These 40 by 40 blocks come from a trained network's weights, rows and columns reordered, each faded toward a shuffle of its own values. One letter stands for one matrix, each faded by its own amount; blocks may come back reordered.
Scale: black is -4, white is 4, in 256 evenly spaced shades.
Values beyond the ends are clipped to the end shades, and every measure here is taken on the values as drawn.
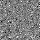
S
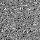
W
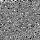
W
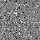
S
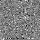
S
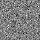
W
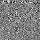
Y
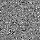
W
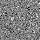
W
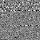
Y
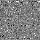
W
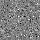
W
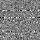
Y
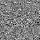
Y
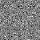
Y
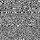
Y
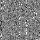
S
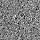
W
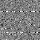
Y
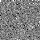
W
